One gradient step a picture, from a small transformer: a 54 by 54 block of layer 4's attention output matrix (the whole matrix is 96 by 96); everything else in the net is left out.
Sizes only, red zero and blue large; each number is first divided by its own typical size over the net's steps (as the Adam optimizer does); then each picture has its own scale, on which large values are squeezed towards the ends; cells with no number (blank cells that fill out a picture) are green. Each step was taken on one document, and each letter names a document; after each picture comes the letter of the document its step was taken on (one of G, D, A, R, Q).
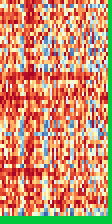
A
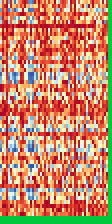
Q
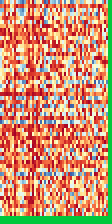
A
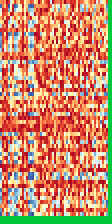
Q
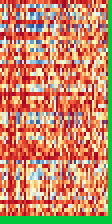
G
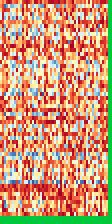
Q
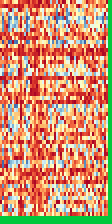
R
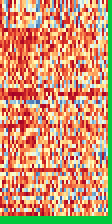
G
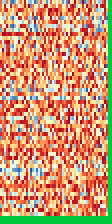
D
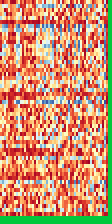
G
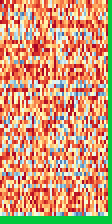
R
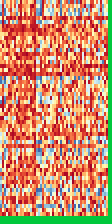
G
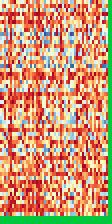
A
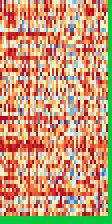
A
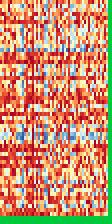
A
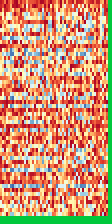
R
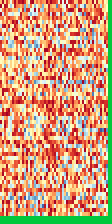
R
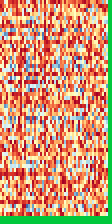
Q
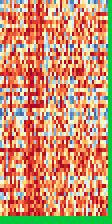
A
